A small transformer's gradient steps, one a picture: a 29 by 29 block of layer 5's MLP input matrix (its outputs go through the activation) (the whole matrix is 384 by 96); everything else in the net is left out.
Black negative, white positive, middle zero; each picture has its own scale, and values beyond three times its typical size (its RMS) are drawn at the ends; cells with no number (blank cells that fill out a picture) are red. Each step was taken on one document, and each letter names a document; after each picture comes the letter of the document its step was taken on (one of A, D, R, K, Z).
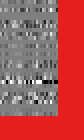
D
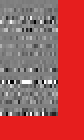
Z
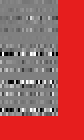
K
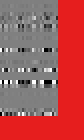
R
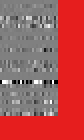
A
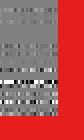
K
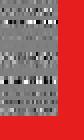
D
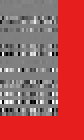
K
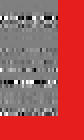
R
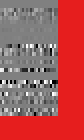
K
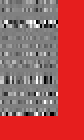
D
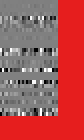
R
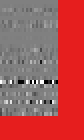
R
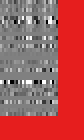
A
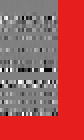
R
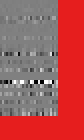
Z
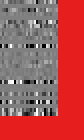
D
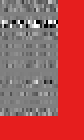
D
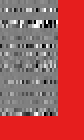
D
